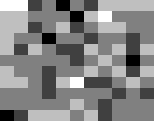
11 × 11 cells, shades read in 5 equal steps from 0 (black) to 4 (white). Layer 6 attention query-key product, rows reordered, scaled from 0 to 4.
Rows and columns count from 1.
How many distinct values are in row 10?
3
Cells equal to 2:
58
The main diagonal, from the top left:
4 3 1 0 1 1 3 1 1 2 2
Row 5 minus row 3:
0 -2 2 0 -2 0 1 -1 0 -1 1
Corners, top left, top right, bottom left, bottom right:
4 3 0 2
